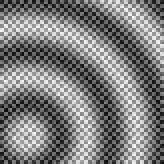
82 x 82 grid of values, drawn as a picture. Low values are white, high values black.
Odd rows or columns: none. Average level on the scale: 50%. Slope: none. Seam: none. Rings: centred on the bottom left.
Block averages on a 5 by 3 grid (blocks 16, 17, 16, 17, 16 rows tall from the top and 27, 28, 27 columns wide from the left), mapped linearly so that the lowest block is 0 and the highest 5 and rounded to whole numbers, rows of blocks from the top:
2 5 1 / 5 1 3 / 0 4 3 / 5 3 3 / 3 3 3
